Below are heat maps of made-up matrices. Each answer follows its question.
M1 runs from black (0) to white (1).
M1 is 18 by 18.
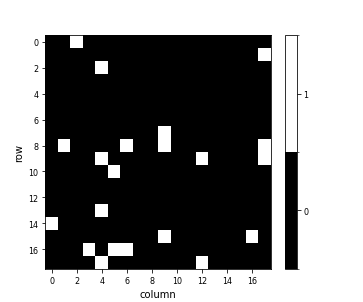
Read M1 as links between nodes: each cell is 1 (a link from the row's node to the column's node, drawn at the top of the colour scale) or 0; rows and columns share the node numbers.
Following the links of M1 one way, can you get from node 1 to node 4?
yes
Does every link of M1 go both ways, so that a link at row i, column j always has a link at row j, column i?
no
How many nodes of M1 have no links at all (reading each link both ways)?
1
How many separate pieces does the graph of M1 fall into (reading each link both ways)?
2
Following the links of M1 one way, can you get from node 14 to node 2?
yes
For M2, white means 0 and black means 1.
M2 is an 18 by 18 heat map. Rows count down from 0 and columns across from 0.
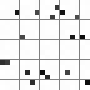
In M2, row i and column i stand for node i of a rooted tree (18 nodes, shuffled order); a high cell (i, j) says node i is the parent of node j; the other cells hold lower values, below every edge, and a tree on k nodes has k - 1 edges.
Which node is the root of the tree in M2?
2
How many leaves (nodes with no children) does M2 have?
10
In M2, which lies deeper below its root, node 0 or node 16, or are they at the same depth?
the same depth
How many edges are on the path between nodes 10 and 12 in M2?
3
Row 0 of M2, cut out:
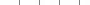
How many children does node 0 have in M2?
0
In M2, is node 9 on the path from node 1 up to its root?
no
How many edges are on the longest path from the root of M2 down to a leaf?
3
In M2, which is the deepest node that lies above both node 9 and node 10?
3
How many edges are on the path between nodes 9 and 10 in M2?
3
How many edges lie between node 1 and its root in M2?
2
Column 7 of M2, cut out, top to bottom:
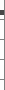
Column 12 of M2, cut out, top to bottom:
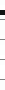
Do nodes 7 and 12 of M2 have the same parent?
yes
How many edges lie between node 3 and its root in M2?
1
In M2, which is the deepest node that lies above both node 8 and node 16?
7
